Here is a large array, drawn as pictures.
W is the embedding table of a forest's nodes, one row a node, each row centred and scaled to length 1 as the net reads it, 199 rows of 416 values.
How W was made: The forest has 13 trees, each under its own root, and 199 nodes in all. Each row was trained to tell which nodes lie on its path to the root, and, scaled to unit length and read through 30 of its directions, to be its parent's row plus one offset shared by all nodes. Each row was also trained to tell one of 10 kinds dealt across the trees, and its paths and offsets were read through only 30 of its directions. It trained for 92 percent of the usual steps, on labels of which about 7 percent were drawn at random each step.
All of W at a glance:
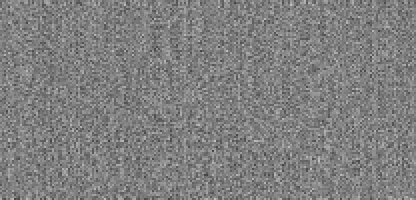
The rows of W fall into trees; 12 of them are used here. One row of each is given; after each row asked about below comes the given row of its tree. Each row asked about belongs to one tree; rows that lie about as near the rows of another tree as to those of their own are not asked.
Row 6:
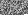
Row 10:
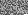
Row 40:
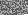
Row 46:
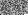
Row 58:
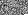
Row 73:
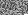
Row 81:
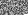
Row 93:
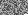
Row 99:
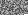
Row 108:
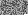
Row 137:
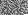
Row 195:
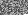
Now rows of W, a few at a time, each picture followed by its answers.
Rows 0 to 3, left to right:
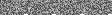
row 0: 73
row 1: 10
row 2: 58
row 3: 73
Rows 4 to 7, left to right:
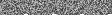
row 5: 195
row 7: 10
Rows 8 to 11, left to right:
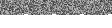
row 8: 99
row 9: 73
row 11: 40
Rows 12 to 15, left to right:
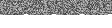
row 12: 6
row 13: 81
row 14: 137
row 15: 40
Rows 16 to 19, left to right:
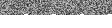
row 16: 58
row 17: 195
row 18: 58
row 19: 108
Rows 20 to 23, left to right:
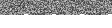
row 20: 46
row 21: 40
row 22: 40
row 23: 40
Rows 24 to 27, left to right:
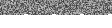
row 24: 195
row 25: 10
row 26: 195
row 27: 99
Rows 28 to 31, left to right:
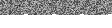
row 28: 46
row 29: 10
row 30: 6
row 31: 108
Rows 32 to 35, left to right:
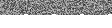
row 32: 99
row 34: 6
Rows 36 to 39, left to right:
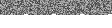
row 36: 46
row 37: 73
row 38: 99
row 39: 40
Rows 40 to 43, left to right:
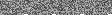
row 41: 10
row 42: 93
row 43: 6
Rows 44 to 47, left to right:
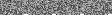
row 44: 195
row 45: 73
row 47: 99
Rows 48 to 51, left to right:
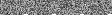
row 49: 6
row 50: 46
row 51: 195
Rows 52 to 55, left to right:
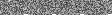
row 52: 40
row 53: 40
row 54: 46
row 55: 137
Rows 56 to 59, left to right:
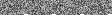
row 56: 195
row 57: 108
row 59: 195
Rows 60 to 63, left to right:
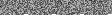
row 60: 10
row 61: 40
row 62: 108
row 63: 93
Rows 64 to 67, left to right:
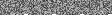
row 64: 46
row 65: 10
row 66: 58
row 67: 10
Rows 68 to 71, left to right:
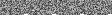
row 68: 58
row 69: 137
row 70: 73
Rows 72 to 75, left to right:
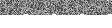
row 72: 137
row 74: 6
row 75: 108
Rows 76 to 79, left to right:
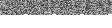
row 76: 40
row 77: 10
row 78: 46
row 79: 99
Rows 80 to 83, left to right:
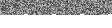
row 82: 73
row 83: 6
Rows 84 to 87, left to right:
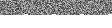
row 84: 137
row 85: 10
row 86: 81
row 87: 93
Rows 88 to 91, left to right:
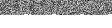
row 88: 195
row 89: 108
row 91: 93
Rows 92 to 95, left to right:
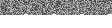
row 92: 6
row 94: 10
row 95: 6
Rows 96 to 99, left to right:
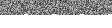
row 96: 81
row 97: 40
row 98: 99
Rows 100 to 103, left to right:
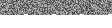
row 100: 108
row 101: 6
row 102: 73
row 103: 81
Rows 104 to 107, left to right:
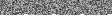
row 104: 108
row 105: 195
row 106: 46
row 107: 137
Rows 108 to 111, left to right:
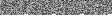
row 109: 93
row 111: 93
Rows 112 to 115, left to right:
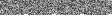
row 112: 108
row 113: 10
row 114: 40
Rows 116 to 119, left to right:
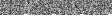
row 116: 46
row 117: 40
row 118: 10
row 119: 195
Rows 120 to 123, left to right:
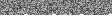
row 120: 10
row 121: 99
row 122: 195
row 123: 58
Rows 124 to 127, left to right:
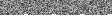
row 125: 10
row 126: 81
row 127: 137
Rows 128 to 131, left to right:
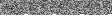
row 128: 99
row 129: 40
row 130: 137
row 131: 10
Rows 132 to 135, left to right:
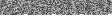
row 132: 108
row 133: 93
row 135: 99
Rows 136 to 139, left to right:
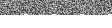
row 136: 99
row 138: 40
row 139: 40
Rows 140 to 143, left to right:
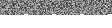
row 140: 108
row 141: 108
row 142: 46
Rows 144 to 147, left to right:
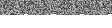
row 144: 58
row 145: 195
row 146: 81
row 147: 10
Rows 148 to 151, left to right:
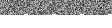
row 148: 93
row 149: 108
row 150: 108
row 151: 6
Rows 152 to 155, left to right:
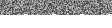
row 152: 108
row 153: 195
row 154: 10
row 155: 195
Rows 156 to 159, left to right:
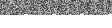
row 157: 93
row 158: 73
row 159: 58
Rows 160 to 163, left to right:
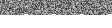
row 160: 99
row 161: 40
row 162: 108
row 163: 93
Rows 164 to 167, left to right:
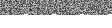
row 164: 58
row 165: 73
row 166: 58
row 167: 93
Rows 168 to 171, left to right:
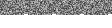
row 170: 108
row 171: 40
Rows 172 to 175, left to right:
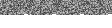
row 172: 195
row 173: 108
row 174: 73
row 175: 195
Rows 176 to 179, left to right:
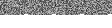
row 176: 58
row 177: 93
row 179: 10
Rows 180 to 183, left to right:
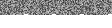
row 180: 46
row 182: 93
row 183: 6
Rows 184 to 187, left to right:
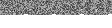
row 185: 6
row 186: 195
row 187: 58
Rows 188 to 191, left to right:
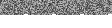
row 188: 93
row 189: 195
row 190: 81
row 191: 99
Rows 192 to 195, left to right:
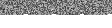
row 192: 137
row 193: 40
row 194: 58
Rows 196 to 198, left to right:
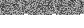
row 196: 73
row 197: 46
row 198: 108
